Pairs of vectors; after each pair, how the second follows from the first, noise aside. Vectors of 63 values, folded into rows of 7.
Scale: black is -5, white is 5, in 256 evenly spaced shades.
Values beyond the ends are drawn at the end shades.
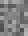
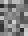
scaled up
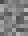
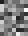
scaled up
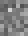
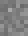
shrunk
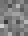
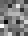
scaled up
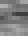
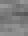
shrunk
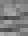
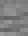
shrunk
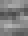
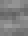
shrunk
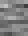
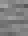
shrunk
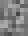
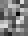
scaled up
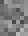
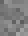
shrunk
